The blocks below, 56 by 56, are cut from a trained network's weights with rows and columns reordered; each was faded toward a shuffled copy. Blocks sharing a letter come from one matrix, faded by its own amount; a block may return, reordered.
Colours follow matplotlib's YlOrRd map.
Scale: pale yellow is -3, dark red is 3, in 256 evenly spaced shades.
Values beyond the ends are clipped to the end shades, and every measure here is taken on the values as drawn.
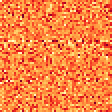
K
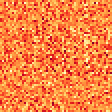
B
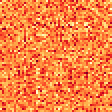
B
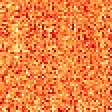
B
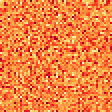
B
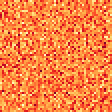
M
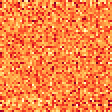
K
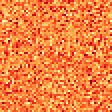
K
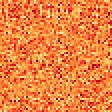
K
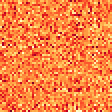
B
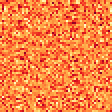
M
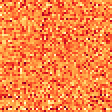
K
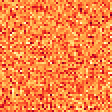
B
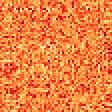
K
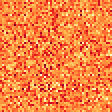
K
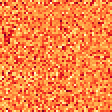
M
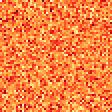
M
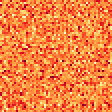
K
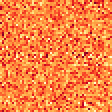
K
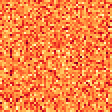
M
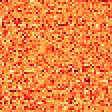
K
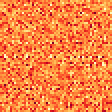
K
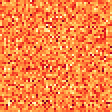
K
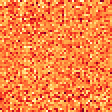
B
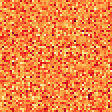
K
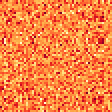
M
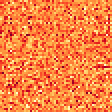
K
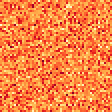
B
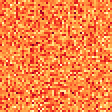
M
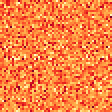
K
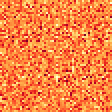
B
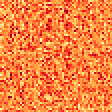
M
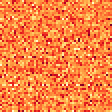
K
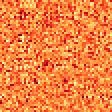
K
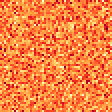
B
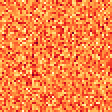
M
